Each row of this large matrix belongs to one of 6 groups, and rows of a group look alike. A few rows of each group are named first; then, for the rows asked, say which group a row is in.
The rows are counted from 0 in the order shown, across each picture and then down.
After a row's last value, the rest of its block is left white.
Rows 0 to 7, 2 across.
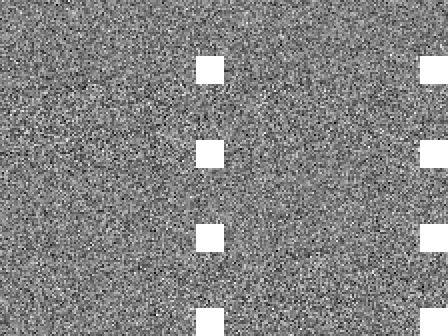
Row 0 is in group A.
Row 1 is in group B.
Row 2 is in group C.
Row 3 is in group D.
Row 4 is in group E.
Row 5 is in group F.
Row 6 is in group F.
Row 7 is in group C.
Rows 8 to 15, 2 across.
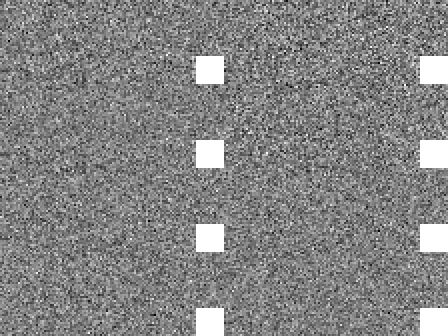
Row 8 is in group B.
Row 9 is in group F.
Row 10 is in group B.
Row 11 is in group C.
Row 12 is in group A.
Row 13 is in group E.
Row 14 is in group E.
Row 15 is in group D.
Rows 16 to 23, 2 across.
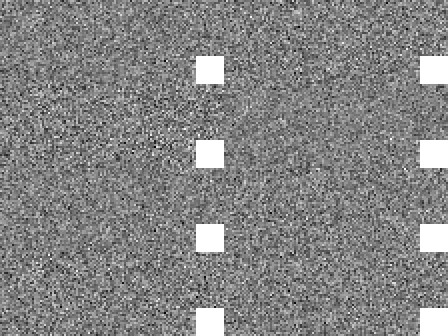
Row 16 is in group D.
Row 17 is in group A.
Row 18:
F
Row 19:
B
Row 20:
E
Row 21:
C
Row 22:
D
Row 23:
A
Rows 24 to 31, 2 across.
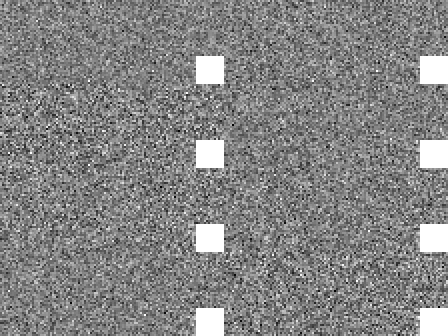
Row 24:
E
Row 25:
E
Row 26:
A
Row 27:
B
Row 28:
F
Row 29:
D
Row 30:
D
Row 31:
D
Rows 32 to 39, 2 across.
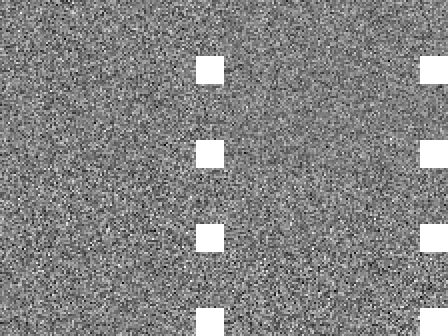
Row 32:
A
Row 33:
D
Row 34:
D
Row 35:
B
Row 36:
E
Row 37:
E
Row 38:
D
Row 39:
D
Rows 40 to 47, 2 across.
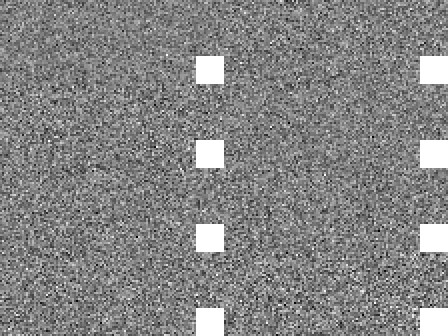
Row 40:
B
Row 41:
A
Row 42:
F
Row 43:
A
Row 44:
C
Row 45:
E
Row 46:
A
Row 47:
F
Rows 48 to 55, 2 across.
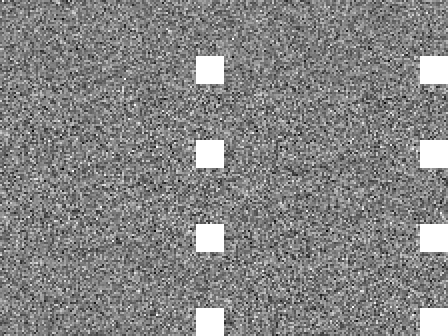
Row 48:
A
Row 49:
D
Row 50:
F
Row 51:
F
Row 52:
F
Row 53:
B
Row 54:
F
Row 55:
F
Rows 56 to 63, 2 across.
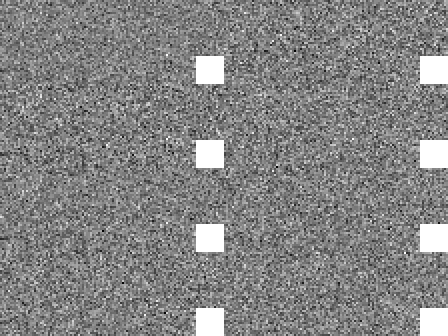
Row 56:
B
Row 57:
A
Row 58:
B
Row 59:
F
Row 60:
B
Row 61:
D
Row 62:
D
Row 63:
C
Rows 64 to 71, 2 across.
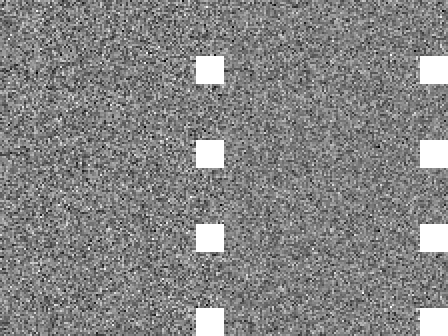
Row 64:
D
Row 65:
B
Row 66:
B
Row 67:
E
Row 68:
E
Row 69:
E
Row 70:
F
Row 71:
B
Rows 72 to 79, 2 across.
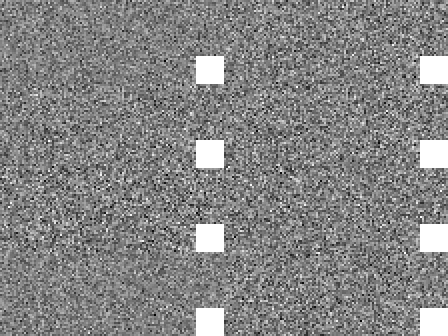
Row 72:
D
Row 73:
F
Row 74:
F
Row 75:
F
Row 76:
D
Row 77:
A
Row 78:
E
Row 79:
C
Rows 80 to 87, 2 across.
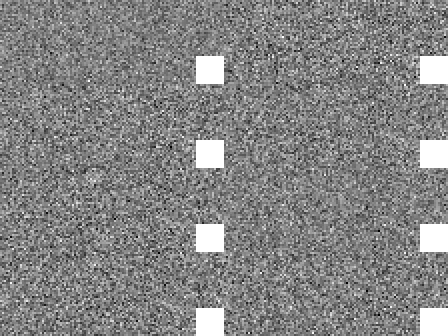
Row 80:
E
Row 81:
F
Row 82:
F
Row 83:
C
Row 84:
C
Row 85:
E
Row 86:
C
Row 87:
E
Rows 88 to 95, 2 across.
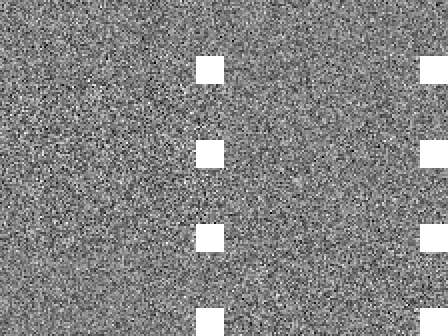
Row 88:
E
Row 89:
B
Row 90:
C
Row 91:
E
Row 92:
D
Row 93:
A
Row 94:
F
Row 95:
D
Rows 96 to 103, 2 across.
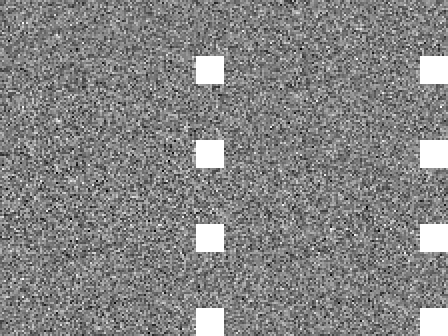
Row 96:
B
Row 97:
A
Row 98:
B
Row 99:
A
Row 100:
A
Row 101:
E
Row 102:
C
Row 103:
C
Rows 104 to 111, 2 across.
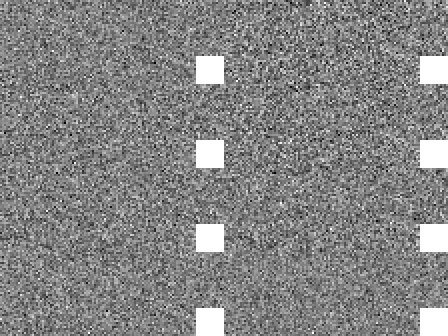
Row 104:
E
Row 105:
C
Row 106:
A
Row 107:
C
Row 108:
A
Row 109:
B
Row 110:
E
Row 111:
E
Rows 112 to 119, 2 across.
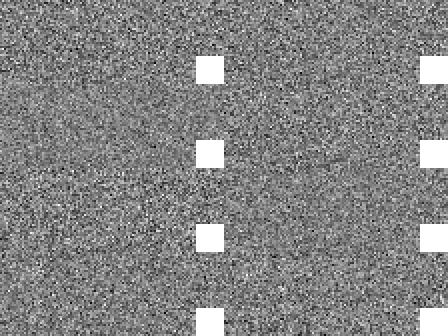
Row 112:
A
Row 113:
A
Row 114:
E
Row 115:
A
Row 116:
F
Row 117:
A
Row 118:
D
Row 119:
B
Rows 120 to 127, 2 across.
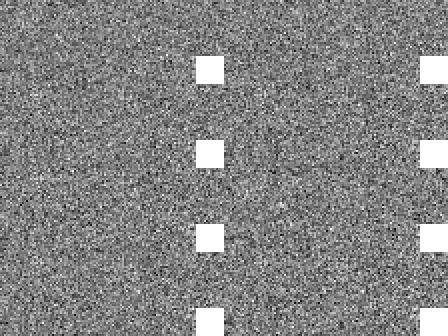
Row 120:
B
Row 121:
A
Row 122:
F
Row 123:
F
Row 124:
F
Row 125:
B
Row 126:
F
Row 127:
F
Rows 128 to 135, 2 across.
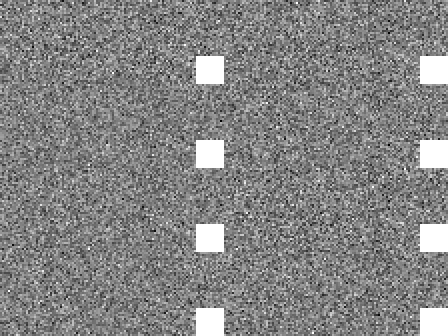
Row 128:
F
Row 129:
C
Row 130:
E
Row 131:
D
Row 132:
E
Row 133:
C
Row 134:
D
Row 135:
E
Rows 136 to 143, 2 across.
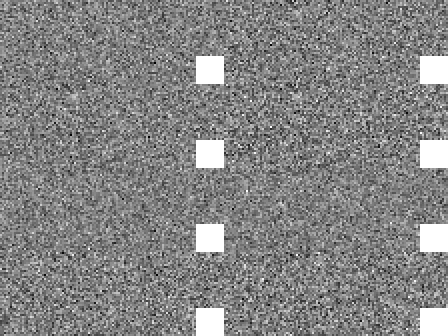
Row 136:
E
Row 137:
A
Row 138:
A
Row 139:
A
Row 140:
E
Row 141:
B
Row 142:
F
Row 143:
C
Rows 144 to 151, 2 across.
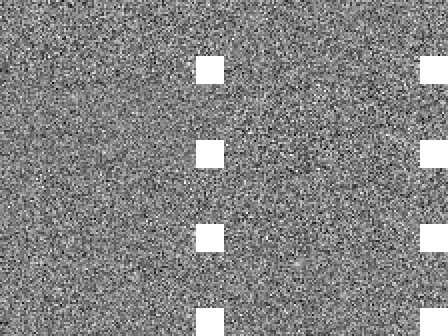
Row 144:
F
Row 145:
D
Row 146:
A
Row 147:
C
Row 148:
D
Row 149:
C
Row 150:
F
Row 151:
A
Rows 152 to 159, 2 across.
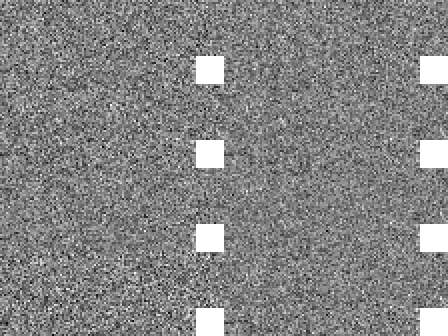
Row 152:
D
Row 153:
E
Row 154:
B
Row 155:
B
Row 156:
D
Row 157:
B
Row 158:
F
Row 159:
B
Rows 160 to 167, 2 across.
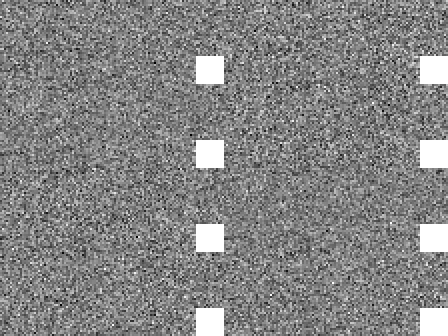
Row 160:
A
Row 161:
F
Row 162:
B
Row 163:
C
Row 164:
C
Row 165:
B
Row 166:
F
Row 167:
A
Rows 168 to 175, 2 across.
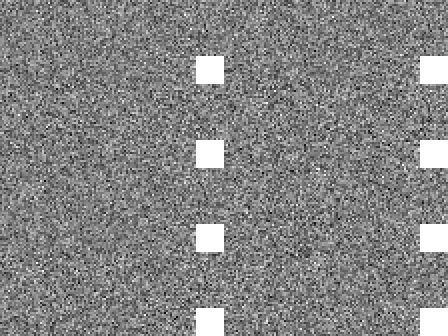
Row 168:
D
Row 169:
D
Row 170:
A
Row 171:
D
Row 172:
D
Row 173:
C
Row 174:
D
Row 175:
C
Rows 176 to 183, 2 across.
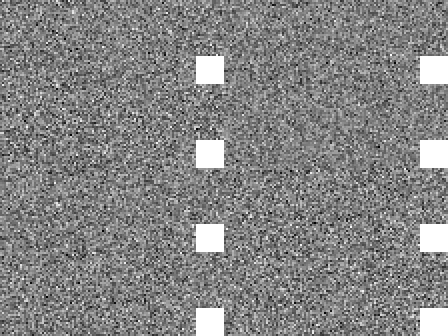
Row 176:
A
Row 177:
B
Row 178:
A
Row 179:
E
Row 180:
B
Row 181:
C
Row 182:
C
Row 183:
F
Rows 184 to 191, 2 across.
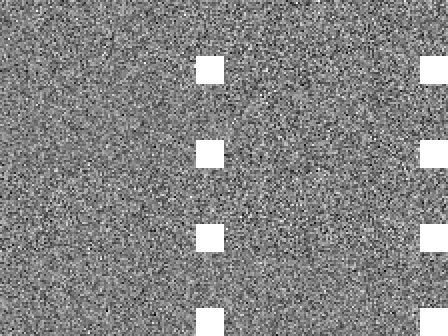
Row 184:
D
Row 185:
C
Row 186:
E
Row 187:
D
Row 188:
E
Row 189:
C
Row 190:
E
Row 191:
F
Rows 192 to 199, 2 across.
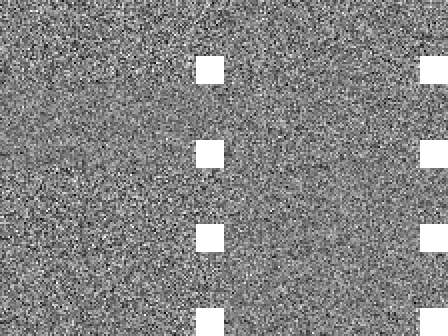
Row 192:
F
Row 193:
D
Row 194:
B
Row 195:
F
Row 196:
A
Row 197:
A
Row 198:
D
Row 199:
B
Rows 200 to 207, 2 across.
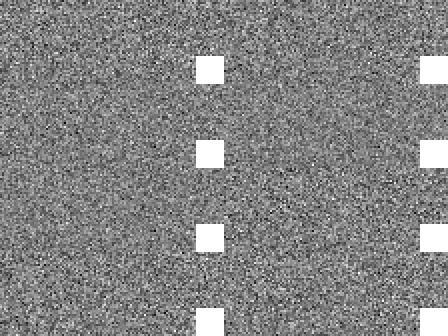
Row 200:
F
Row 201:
D
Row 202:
A
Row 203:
E
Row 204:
E
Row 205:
A
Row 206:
D
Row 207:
F
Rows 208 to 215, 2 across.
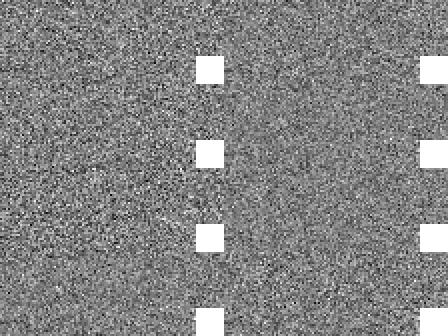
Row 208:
A
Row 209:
D
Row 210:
F
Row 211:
B
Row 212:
C
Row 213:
D
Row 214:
B
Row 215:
D
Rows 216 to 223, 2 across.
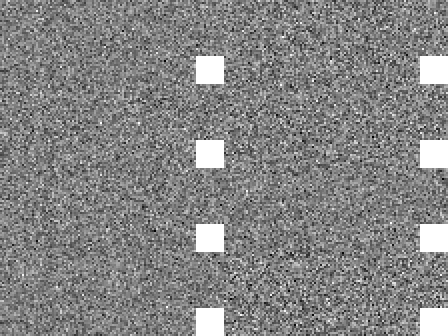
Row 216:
D
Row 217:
E
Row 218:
F
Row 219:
A
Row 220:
E
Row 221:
B
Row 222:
B
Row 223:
A
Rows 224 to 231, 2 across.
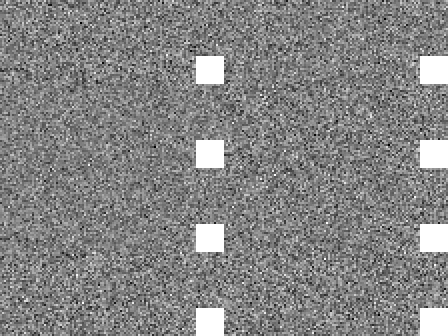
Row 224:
B
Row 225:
F
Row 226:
E
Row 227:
D
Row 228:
D
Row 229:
D
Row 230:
C
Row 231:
E
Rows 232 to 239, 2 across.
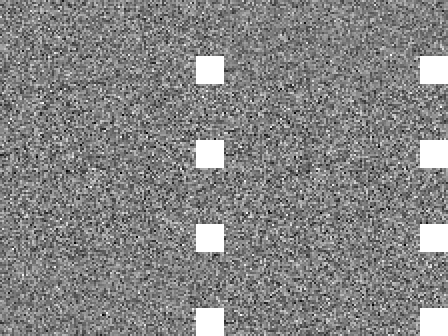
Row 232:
F
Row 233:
B
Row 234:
D
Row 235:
A
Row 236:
C
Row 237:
C
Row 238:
B
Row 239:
A
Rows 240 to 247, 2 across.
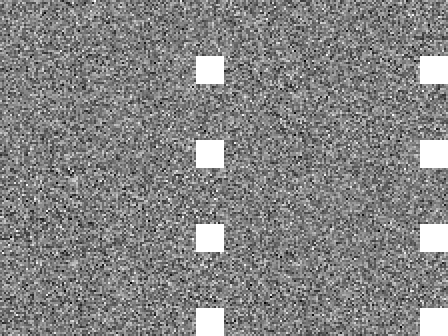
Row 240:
C
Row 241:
D
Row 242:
F
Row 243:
A
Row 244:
A
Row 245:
E
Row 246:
A
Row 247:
A
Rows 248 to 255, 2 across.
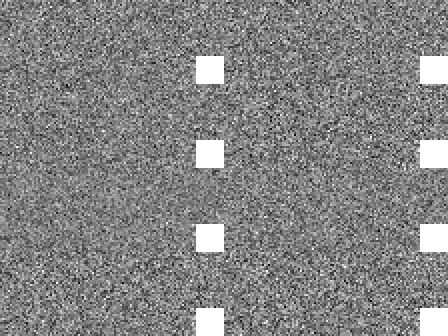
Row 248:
D
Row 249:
A
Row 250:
A
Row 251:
D
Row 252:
B
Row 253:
E
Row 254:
D
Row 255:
D
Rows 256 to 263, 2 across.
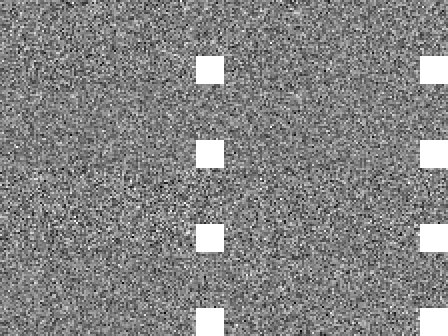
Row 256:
C
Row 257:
A
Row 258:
A
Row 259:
A
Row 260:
F
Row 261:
D
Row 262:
D
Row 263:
B
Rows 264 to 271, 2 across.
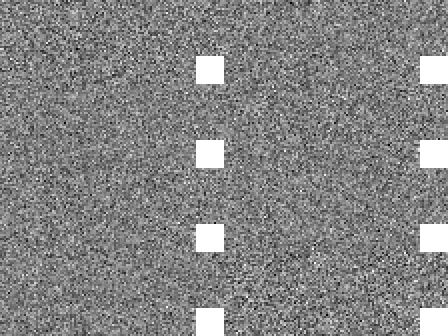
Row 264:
A
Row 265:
C
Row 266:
A
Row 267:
D
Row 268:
D
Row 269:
E
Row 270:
B
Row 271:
C
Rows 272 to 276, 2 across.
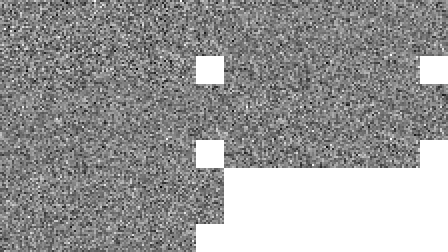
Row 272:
C
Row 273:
B
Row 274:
B
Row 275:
B
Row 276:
F
